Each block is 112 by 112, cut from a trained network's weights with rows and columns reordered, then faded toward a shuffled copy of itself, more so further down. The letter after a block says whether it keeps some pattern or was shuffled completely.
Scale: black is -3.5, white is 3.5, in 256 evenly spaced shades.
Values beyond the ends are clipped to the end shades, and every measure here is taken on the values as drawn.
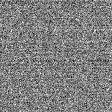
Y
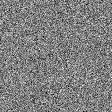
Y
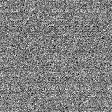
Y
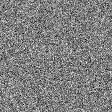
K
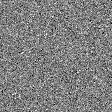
K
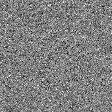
Y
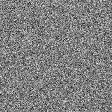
K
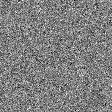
K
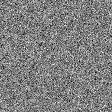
K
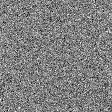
K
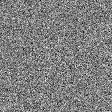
K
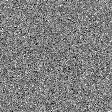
Y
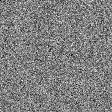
K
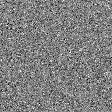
Y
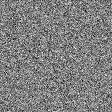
K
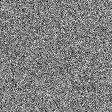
K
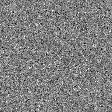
K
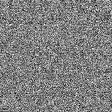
Y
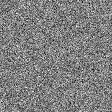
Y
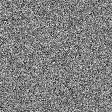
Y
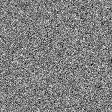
K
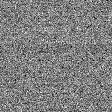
Y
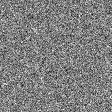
K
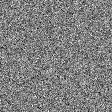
K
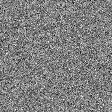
K
